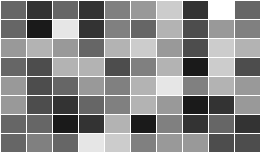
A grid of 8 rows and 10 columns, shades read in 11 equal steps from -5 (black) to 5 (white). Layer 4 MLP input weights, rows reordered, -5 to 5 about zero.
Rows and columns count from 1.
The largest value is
5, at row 1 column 9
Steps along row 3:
up down down up up down down up down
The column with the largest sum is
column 7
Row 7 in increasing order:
-4 -4 -3 -3 -3 -1 -1 -1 0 2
